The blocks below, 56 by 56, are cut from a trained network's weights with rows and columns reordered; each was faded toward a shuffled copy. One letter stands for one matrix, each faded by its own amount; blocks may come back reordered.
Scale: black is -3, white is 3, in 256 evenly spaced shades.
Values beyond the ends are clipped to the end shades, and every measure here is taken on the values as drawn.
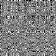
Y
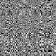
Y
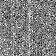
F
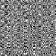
Y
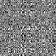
Y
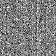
F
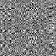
Y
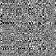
Y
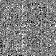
F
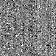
F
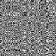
Y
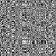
Y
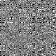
Y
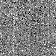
F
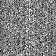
F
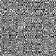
Y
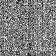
F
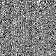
F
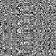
Y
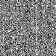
F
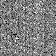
F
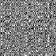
Y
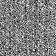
F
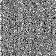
F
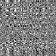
Y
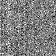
F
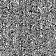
F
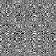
Y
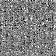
F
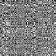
Y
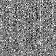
F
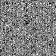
F
